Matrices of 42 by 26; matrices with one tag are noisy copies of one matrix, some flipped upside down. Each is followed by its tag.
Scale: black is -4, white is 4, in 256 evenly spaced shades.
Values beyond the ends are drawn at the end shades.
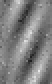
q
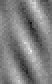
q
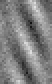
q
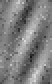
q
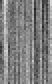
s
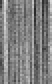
s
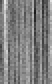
s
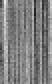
s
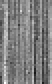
s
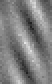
q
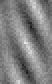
q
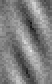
q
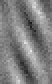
q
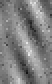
q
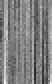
s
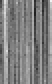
s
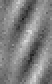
q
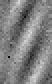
q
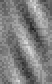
q
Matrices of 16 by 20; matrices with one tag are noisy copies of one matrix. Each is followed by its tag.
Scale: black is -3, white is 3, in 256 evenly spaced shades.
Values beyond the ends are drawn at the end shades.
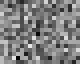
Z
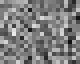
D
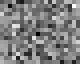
Z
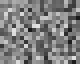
D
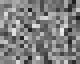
D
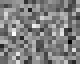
D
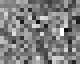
D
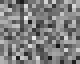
Z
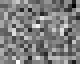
D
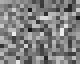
D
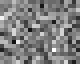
D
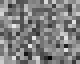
Z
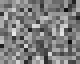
D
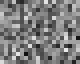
Z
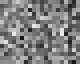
D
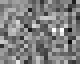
D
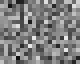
Z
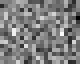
D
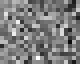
D
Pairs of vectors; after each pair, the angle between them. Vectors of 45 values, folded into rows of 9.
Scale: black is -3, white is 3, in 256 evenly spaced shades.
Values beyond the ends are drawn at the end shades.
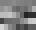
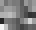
nearly parallel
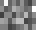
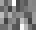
orthogonal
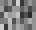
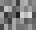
nearly opposite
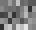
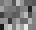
nearly parallel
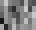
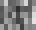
partly aligned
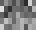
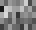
nearly opposite
